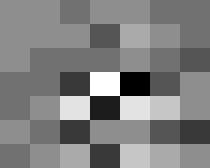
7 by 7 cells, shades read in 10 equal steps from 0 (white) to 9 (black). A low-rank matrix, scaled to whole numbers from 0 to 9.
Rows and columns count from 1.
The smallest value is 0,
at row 4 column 4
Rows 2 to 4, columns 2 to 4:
4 4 6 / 5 5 5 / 5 7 0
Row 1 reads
4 4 5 4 4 5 5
